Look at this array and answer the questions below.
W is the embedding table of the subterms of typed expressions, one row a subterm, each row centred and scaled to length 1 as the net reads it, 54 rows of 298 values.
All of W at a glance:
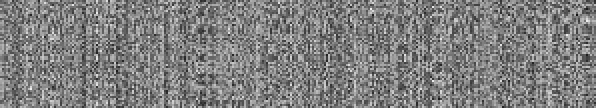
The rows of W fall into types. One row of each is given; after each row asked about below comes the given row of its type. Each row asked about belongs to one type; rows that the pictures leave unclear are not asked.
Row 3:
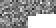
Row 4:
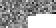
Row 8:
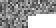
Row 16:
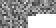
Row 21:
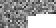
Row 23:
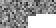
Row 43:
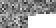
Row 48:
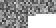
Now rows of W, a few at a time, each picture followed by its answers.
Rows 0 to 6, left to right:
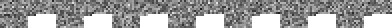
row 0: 3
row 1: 16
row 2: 43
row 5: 16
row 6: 16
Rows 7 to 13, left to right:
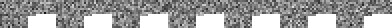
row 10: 48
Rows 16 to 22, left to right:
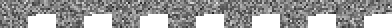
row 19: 3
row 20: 48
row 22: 8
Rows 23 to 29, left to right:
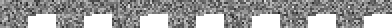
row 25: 8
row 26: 48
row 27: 21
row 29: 16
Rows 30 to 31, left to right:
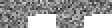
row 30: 21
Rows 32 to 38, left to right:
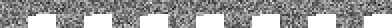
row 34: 4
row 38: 16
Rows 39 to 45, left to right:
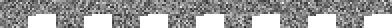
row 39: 48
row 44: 23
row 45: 48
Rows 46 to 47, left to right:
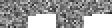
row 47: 21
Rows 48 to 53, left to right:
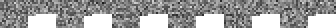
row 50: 3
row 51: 3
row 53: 23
